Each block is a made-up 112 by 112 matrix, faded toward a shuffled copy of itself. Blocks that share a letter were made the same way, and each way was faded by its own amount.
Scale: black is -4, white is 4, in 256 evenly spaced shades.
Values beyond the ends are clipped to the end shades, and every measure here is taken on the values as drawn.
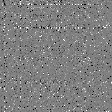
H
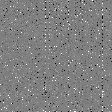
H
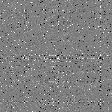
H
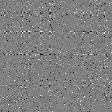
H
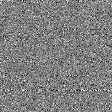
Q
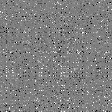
H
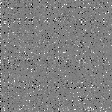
H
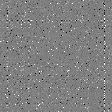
H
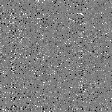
H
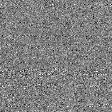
Q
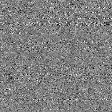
Q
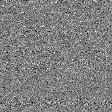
Q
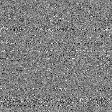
Q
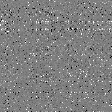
H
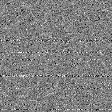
Q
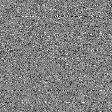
Q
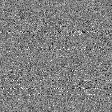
Q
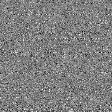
Q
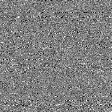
Q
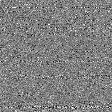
Q
